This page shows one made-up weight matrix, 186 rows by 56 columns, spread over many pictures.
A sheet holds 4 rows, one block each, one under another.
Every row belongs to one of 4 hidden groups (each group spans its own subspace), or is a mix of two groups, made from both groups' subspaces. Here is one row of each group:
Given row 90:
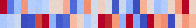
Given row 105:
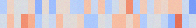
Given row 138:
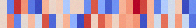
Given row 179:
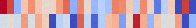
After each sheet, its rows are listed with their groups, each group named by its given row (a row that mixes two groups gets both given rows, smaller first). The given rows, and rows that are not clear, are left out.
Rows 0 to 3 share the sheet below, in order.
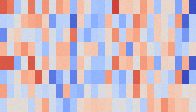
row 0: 179
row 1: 90
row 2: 179
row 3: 90
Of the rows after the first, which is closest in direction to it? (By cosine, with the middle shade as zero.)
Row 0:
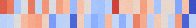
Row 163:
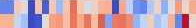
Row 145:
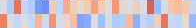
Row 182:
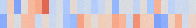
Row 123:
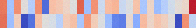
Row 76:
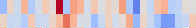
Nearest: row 182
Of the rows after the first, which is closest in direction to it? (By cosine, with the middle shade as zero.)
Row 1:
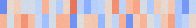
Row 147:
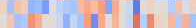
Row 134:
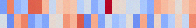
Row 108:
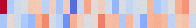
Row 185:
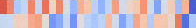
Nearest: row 134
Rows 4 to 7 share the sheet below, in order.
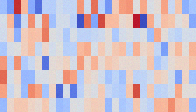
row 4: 138
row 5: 105
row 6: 105
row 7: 90
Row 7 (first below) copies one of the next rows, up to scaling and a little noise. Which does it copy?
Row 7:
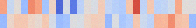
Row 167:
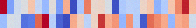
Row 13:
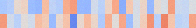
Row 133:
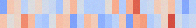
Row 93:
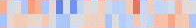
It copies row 93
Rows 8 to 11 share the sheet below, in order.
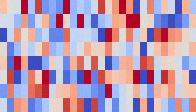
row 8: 179
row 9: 90 and 138
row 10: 138
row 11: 138
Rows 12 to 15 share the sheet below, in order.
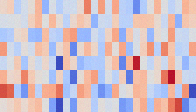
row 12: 138
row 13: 90
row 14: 90
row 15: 179
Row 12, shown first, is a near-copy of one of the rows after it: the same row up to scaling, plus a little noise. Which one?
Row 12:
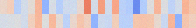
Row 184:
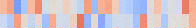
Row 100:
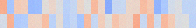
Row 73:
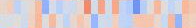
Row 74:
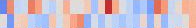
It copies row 73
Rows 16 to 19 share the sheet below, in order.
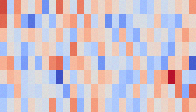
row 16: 105
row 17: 90
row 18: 179
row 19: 179
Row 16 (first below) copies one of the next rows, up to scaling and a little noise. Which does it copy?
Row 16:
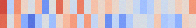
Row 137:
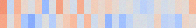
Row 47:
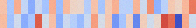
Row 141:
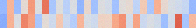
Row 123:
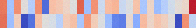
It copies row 137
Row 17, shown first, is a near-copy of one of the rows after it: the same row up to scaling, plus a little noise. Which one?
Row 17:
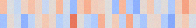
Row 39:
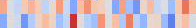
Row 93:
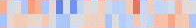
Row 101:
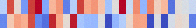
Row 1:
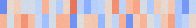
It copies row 39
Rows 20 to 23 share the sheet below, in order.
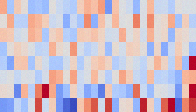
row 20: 138
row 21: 90
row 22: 179
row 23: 105
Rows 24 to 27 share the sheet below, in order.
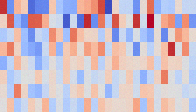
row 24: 138
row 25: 179
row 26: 105 and 138
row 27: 138
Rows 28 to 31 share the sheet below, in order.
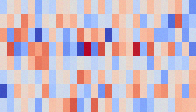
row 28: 105
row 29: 138
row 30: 105
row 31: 138 and 179
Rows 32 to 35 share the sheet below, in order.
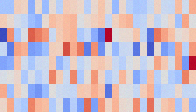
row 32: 179
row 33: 138
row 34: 179
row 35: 138
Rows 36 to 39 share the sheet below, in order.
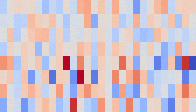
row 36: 138
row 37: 105
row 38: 179
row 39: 90
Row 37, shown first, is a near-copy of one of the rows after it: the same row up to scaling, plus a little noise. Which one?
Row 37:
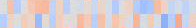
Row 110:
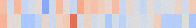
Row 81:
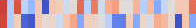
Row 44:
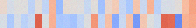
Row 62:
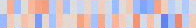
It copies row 62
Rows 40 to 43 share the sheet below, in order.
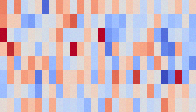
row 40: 105
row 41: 105 and 138
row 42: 105
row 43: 105
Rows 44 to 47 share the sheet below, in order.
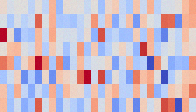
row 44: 105
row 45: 138
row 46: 105
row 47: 105
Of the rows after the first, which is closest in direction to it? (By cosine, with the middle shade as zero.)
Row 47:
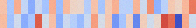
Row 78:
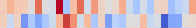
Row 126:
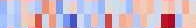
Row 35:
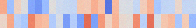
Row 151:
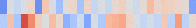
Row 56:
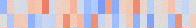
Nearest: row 126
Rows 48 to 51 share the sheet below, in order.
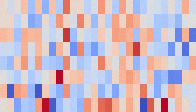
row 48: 179
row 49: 179
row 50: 179
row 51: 90 and 138
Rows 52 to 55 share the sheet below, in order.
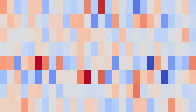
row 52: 105 and 138
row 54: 105
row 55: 90
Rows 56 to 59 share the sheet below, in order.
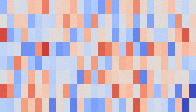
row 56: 138
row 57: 90
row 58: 138
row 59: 179
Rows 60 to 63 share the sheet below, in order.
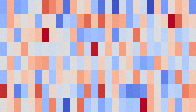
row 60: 105 and 179
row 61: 105 and 138
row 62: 105
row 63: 138
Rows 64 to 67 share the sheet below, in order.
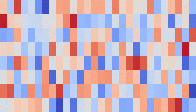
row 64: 105
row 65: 179
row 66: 138
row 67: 179
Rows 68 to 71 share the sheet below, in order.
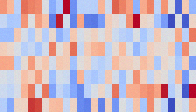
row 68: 179
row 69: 179
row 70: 179
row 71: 179
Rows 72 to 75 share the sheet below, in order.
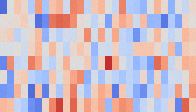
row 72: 90 and 179
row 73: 138
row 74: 138
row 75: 179
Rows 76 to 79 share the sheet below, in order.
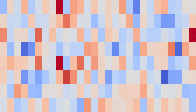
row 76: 90
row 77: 105
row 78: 90 and 105
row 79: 138
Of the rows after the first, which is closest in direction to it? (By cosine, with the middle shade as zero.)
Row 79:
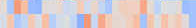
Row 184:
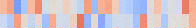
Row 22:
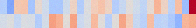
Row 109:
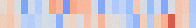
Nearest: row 109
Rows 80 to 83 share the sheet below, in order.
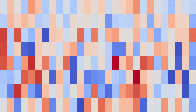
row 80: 90
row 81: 105
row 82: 179
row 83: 138
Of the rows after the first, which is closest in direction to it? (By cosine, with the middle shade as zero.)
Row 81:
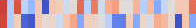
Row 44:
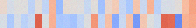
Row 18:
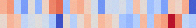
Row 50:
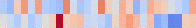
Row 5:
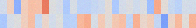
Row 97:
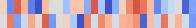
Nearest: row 44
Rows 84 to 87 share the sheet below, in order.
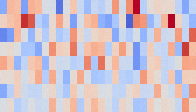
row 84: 90
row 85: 179
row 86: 138
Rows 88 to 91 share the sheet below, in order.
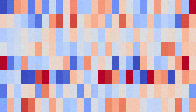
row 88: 179
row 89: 105
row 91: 105
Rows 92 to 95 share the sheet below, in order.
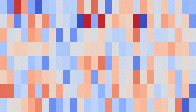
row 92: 138
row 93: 90
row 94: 138
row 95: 179
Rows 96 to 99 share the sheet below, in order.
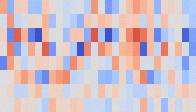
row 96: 138
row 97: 138
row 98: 90
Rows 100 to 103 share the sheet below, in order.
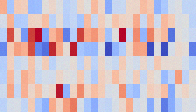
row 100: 138
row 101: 90
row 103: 90
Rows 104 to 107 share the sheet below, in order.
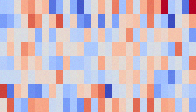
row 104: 179
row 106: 179
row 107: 138
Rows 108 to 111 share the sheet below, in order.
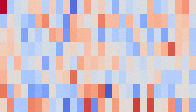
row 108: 90
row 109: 179
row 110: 105
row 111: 138
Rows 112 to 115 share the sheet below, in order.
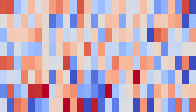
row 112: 179
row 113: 105 and 138
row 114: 179
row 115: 138
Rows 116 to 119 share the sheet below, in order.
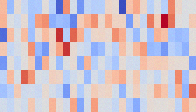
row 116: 90
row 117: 90
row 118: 105
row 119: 179
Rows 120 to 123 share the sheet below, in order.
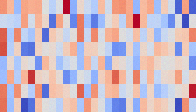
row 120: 179
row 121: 105
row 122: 105 and 138
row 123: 105
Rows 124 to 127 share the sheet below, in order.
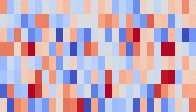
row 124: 90
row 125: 90 and 138
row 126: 105
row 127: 138
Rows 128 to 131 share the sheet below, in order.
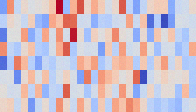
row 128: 90
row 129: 90
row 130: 138
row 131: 179
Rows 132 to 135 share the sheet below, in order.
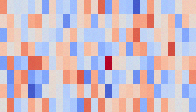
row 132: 138
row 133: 90
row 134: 138
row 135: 138
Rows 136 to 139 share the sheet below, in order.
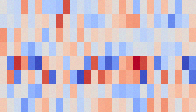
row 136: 179
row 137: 105
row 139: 90 and 179
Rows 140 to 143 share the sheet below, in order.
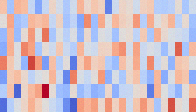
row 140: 138
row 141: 105
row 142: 90
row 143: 105
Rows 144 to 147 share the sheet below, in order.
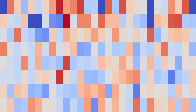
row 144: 138 and 179
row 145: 105
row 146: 179
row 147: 138
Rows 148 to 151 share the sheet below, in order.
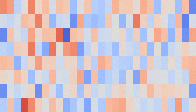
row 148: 179
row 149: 90 and 179
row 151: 105
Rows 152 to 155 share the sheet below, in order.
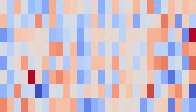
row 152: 105
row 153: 179
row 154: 90 and 179
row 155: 105
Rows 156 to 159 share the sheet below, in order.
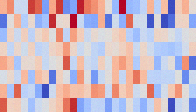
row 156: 90
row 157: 90
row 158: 179
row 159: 105
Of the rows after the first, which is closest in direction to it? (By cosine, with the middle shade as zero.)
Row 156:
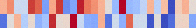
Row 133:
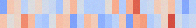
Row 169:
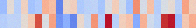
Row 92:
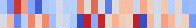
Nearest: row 92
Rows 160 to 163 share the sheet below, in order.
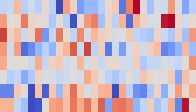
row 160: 90
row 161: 105
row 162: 105
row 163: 179
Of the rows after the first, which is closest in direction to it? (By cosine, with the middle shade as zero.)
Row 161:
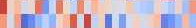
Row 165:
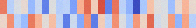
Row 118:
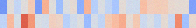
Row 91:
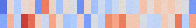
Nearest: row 165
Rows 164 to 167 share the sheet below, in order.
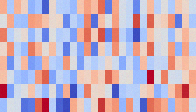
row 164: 138
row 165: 138
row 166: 90
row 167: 90
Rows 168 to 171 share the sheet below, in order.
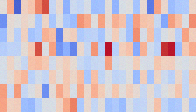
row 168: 105
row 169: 105
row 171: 105
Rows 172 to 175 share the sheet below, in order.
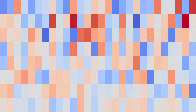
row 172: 179
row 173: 90 and 138
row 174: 90
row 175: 179
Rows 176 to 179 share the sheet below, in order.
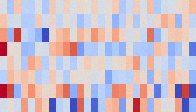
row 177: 105
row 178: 90
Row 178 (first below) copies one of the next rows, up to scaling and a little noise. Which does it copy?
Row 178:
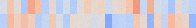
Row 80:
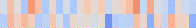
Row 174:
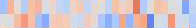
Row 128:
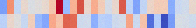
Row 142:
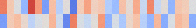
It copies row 80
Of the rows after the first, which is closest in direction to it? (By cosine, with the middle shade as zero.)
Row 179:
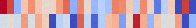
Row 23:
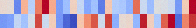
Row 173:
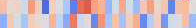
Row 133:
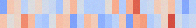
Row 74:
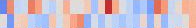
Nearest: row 173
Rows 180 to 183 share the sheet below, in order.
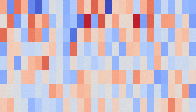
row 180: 138
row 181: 90
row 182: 105
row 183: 179
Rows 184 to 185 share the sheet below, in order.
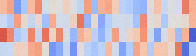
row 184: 138
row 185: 179
